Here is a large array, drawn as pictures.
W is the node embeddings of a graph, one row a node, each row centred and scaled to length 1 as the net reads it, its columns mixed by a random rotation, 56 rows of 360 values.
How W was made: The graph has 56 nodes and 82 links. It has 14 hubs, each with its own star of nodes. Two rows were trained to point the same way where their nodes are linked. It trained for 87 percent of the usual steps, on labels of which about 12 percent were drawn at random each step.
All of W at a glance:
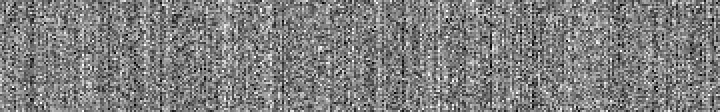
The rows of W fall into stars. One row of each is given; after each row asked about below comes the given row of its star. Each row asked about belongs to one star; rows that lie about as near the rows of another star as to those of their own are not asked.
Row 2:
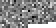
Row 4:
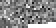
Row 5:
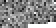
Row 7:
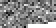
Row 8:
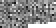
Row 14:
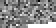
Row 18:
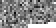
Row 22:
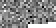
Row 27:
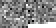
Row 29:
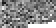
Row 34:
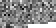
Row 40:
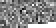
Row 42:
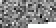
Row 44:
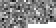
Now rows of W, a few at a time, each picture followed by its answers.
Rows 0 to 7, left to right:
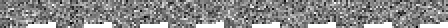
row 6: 4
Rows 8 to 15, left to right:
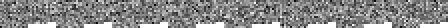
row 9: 29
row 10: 29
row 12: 4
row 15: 5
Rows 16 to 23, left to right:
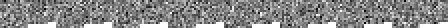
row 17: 22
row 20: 18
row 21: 42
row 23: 44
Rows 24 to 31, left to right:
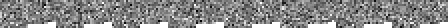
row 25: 8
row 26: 22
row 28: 18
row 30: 14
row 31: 5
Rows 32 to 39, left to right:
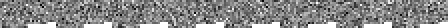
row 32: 7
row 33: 14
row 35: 40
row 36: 18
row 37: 14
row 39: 8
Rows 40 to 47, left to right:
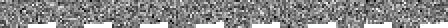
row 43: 34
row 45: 34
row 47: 27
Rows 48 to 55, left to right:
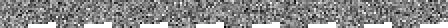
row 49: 5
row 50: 29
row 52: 8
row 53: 2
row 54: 2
